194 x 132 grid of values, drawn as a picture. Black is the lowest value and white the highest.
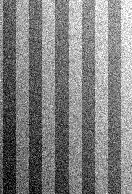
Slope: up to the top right. Ninth with the highest average: top right. Stripes: upright, repeating 5 times. Ninth with the lowest average: bottom left.
